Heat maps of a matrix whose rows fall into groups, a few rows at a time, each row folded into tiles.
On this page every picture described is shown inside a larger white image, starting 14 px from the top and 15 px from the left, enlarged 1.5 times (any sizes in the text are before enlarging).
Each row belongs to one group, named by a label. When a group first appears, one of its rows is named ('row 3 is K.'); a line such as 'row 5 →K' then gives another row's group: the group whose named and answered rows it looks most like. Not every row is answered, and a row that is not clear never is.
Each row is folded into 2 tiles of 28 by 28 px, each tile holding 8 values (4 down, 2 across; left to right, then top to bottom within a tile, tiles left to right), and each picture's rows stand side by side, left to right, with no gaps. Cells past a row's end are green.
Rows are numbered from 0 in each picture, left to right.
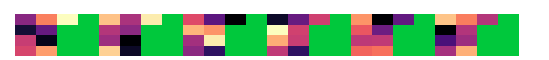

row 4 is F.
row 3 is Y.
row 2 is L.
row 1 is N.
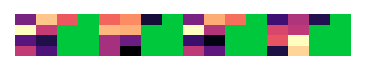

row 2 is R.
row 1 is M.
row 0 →R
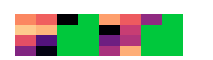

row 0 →M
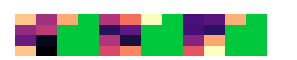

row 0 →N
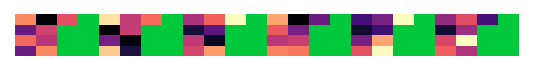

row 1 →N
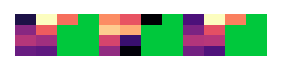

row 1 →M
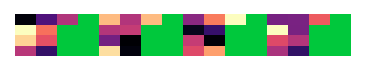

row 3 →Y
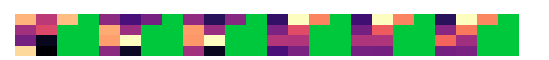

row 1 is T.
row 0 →N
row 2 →T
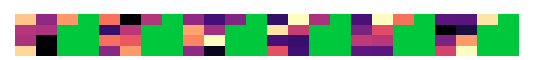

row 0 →N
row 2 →T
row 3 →R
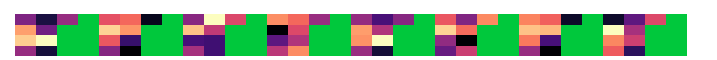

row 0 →T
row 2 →R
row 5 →R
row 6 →M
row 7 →Y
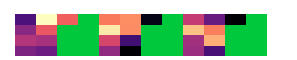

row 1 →M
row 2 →L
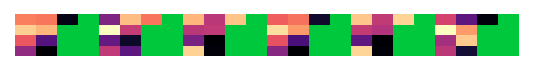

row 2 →N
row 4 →N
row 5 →L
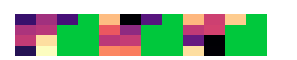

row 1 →F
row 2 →N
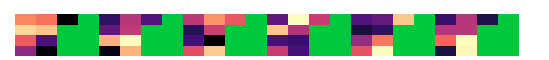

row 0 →M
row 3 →R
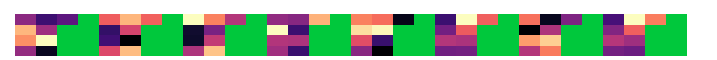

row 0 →T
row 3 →Y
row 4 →M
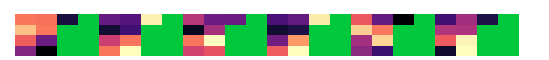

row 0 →M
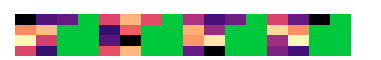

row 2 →T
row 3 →L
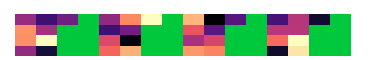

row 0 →T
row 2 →F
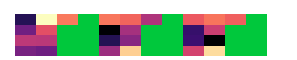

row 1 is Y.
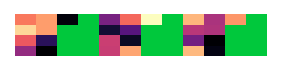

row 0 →M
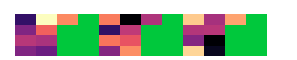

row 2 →N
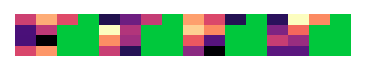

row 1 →Y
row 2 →M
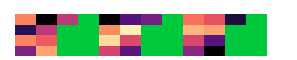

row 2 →M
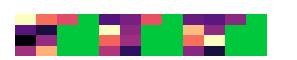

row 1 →Y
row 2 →T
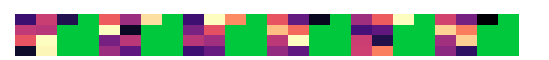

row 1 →Y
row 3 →L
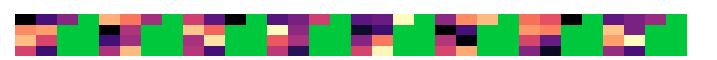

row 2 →L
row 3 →Y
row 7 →T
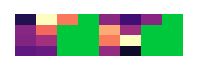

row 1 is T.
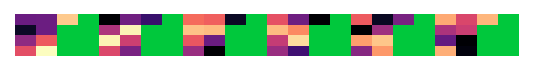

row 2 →M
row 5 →N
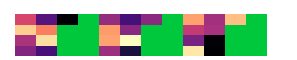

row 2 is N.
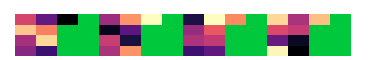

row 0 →L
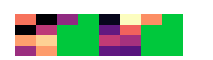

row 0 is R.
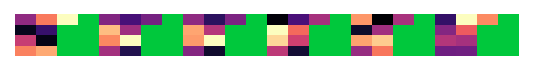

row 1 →T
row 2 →T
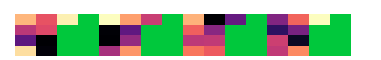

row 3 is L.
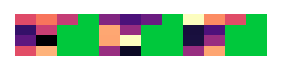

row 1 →T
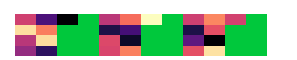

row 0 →L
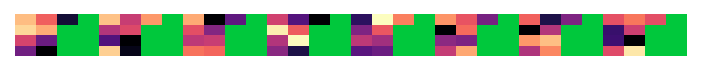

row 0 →M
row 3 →L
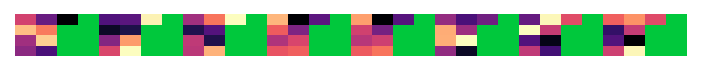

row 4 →F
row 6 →R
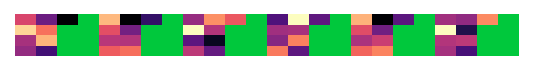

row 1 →F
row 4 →F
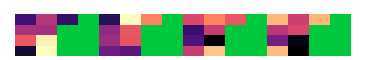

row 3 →N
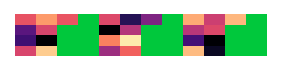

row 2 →N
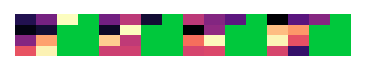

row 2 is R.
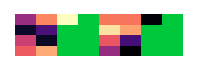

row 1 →M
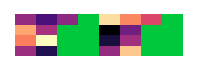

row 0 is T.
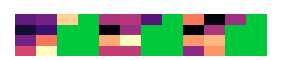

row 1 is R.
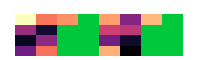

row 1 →N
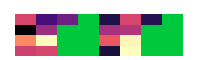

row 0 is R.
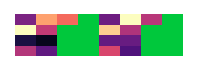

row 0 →R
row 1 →R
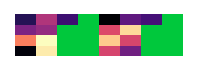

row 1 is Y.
